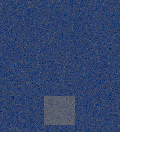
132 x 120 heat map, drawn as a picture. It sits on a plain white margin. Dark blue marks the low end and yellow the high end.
Average level on the scale: 20%. Odd patch: higher, in the bottom middle. Ninth with the highest average: bottom middle.
